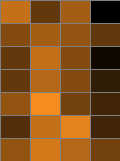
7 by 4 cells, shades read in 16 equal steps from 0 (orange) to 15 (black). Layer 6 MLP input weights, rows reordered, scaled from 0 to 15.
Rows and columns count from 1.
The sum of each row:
32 27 33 32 25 25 20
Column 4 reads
15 9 14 12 11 11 8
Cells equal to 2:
1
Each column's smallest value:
3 0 1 8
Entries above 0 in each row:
4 4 4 4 3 4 4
